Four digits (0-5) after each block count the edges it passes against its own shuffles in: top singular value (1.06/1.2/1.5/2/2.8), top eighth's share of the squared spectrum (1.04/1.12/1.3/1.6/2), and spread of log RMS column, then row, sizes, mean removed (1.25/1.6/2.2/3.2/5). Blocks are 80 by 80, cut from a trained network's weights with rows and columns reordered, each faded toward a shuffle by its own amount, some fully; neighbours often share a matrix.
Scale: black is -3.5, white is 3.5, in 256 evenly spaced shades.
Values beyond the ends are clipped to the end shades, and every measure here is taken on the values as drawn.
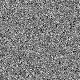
0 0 0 0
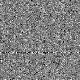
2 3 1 2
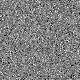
0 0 0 0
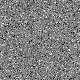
0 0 0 0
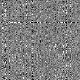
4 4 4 1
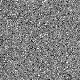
2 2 0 1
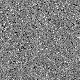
1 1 0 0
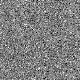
2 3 1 1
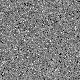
0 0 0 0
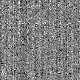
3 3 1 2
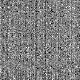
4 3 1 2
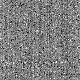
2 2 0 1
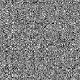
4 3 1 2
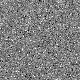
0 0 0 0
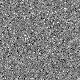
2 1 0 1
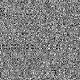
3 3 1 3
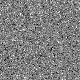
2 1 0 0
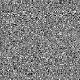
3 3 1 2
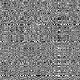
4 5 2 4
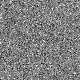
1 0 0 0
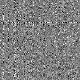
3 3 3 1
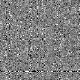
3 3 3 1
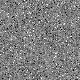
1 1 0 0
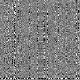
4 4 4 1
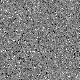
2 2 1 0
